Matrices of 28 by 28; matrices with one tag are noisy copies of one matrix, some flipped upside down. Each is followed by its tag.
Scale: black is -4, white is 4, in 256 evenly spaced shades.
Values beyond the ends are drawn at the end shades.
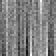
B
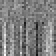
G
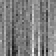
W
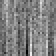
B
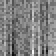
W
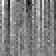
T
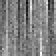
B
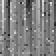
T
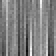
B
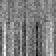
G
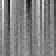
T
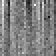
T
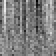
G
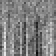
G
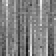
B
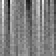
T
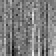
W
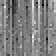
W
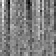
T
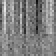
G
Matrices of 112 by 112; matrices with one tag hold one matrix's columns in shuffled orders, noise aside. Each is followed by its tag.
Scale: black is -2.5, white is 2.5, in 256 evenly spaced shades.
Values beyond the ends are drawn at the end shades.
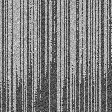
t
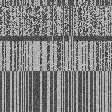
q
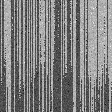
t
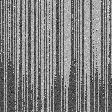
t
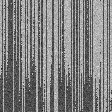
t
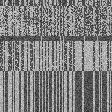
q
